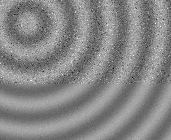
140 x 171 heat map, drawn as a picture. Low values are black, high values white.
There is no overall slope. The histogram is bell-shaped. Concentric rings centre on the top left. On average the colour sits 50% of the way up the scale. Neither half mirrors the other. The bottom part is calmer, past a seam about 60% of the way down.
